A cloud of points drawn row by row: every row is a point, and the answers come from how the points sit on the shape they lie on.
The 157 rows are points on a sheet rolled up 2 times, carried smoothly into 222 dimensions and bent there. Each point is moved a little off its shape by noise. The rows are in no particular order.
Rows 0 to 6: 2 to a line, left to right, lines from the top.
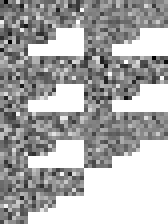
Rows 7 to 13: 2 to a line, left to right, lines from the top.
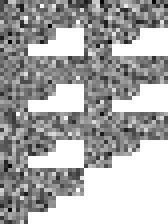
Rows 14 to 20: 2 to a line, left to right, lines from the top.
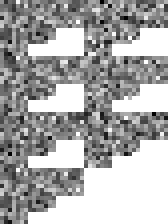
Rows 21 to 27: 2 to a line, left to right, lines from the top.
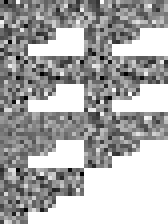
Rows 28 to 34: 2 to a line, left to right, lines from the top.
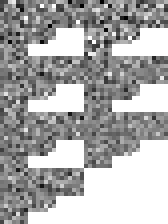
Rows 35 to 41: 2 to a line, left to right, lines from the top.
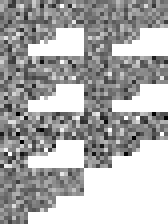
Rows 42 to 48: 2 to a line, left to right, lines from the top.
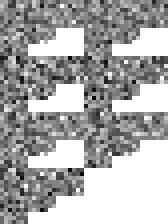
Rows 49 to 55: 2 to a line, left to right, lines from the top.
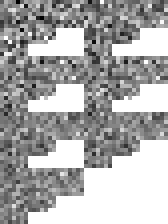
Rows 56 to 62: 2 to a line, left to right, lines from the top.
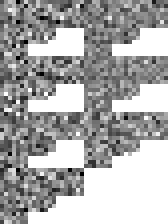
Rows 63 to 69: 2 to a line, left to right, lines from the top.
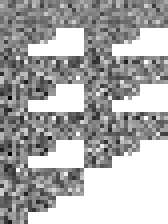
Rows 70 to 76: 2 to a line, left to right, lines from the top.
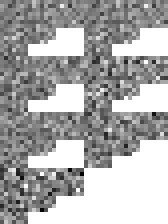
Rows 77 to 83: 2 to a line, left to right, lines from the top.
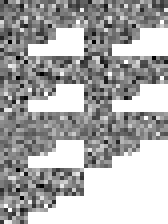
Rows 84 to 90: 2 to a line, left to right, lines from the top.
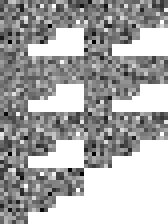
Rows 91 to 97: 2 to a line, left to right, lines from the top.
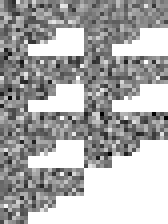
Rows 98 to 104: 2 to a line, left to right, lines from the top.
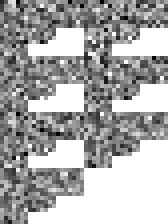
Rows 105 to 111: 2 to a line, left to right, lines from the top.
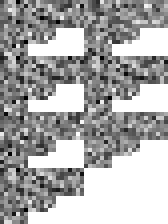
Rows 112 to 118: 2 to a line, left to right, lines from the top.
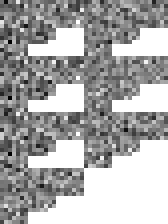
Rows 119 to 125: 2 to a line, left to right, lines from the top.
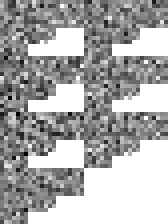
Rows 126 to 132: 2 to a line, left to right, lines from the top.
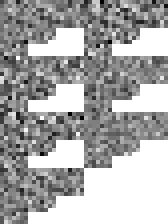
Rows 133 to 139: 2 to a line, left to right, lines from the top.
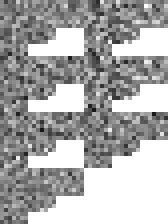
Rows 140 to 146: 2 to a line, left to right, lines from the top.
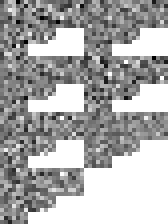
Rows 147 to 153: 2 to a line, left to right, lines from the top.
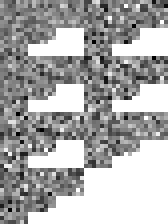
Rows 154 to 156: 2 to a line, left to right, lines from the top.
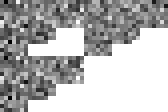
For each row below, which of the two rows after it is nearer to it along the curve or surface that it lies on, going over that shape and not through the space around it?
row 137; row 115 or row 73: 73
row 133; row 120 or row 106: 120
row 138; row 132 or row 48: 132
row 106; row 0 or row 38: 0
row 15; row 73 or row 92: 73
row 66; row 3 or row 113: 113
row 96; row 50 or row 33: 50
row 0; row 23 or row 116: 116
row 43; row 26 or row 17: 17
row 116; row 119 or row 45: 45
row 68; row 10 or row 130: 10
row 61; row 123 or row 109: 109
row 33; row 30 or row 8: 30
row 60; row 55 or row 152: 152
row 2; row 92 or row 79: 92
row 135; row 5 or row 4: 5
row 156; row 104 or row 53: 104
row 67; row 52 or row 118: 52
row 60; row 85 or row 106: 85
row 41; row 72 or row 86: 86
